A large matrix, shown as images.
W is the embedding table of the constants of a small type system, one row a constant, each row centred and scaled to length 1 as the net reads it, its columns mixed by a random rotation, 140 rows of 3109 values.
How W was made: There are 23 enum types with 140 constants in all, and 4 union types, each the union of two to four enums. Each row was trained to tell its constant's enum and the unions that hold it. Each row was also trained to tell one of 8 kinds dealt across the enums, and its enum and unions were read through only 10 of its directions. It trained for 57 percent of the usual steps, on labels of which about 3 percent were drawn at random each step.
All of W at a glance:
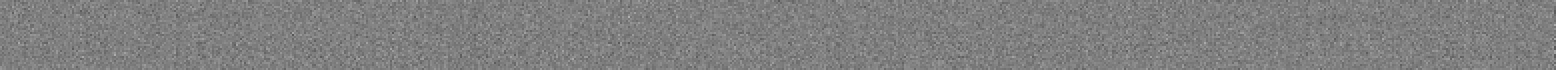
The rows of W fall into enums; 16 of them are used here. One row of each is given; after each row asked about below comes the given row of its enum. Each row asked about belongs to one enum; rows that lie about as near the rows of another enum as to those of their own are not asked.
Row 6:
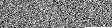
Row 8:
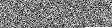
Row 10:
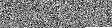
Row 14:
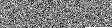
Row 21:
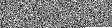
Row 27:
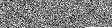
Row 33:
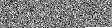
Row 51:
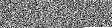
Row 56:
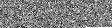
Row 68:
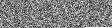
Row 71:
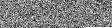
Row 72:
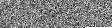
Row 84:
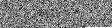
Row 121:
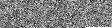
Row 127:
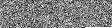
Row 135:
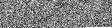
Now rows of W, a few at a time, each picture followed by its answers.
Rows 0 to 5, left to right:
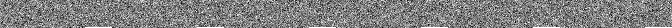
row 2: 71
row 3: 71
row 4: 121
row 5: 68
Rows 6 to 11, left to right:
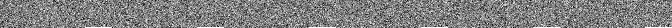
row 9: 6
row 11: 121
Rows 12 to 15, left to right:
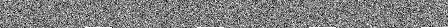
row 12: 135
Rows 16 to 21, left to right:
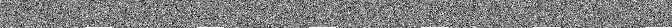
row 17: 14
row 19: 8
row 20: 68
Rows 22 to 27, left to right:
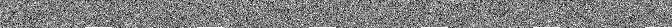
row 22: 127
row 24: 68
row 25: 72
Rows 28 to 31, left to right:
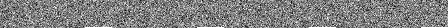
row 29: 14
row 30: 8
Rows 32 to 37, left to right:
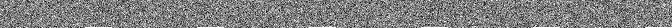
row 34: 56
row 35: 71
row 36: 10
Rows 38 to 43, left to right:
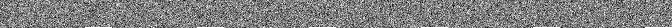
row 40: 21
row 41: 56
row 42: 68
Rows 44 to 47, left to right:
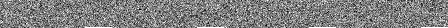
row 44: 135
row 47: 71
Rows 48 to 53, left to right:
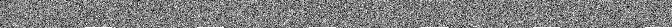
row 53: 51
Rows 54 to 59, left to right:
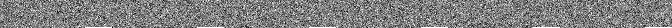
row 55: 6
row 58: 51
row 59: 84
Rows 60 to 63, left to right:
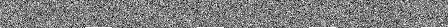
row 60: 127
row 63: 14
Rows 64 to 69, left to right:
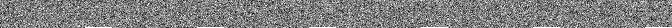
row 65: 6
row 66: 27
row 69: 127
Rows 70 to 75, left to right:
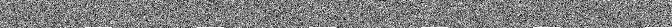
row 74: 127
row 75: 10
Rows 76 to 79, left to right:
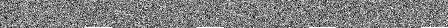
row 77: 135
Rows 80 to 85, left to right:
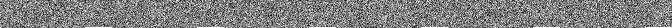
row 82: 84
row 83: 68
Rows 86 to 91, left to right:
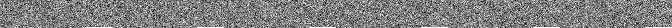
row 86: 21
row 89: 33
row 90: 21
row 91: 21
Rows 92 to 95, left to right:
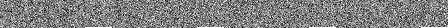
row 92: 8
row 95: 72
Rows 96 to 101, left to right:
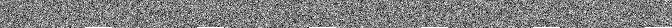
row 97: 27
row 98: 6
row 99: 68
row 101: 33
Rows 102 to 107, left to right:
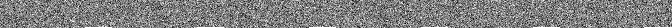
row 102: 56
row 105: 8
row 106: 51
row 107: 56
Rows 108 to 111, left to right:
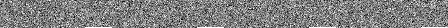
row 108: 84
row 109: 8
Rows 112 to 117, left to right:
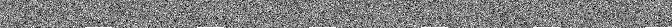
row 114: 6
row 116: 21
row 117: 27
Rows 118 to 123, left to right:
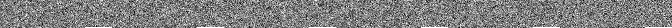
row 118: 21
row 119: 8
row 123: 6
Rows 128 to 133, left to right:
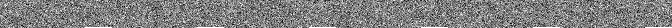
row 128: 56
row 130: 121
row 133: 27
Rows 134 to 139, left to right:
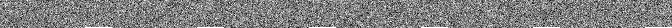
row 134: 56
